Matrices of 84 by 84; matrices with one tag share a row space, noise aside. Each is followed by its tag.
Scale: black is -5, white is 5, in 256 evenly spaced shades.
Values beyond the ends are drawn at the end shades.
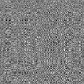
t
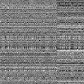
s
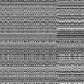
s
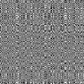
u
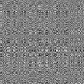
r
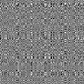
u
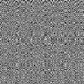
u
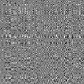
t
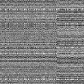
s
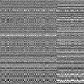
s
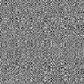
u
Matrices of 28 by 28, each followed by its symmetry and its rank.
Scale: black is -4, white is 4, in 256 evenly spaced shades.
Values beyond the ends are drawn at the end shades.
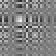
symmetric, rank two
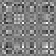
symmetric, rank two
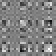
symmetric, rank two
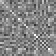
symmetric, rank five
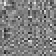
neither, rank five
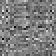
neither, rank five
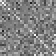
symmetric, rank five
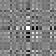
symmetric, rank two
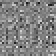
neither, rank five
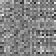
neither, rank five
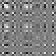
symmetric, rank two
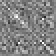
symmetric, rank five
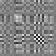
symmetric, rank two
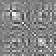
symmetric, rank five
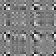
symmetric, rank two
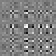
symmetric, rank two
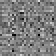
neither, rank five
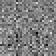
neither, rank five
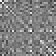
symmetric, rank five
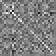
symmetric, rank five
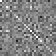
symmetric, rank five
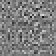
neither, rank five
